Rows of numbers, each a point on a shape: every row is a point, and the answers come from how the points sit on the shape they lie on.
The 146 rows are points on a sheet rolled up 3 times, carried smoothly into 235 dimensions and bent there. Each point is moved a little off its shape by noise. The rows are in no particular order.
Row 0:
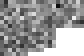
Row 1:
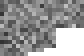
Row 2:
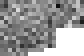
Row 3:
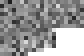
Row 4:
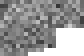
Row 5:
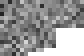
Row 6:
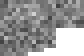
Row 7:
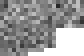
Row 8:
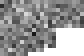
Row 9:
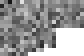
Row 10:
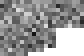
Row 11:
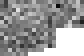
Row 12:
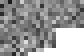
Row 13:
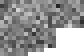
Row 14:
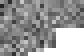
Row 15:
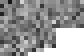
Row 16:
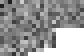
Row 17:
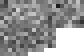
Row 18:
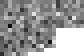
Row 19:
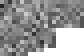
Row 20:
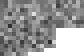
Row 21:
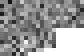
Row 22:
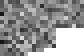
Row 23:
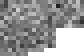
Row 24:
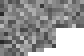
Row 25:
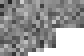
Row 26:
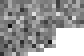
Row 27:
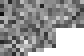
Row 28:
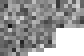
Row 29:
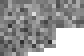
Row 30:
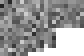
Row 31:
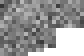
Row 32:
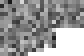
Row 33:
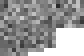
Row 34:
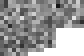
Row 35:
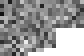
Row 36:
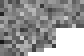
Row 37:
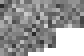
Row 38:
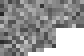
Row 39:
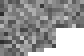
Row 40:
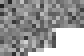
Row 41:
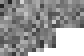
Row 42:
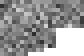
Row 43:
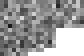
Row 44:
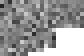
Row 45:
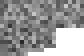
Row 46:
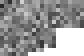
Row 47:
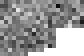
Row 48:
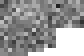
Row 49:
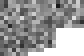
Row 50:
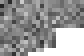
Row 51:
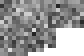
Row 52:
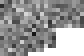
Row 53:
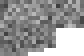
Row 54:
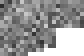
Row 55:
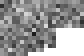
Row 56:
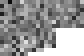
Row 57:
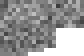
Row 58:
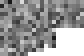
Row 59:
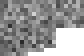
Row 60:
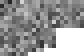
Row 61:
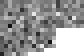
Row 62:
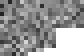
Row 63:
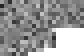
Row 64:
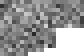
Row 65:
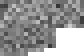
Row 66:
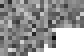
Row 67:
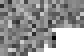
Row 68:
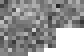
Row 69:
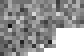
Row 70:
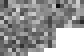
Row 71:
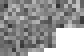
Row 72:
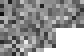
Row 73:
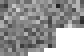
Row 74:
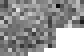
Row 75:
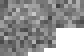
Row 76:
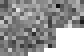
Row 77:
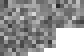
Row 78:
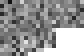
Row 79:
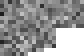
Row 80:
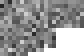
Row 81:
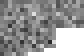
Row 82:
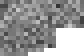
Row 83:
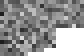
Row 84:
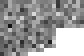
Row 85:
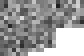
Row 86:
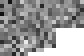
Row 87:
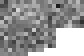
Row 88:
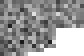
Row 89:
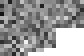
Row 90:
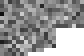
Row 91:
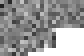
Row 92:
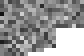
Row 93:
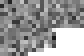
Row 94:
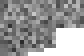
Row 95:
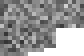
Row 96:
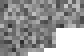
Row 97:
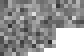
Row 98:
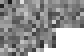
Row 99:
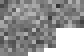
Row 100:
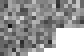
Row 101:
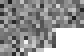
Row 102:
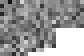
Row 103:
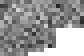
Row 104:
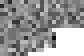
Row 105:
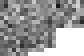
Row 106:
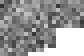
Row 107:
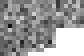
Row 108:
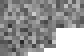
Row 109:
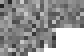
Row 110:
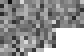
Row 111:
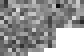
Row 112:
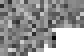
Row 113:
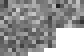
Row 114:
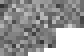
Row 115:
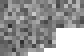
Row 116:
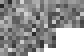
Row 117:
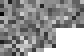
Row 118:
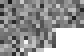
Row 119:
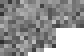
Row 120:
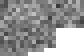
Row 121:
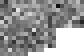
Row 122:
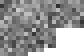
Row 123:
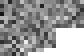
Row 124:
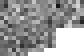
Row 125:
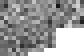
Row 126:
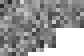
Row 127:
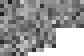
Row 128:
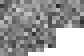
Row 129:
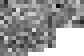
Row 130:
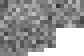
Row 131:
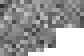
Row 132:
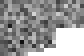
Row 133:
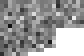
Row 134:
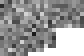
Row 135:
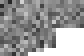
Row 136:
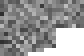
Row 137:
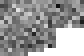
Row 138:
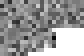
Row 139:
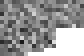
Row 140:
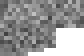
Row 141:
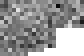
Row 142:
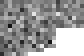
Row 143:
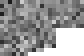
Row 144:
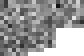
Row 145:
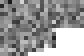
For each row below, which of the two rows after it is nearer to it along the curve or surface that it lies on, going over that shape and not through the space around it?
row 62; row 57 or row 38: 38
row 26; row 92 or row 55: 92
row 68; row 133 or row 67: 133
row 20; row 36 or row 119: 36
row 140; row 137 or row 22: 137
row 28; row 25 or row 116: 116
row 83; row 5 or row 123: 123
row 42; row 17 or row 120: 17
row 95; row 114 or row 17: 17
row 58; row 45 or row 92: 92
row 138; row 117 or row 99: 117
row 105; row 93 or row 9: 9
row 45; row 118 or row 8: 8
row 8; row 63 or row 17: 63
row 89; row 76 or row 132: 132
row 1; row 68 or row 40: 40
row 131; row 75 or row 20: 75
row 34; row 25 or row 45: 45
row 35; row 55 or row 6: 55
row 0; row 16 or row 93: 16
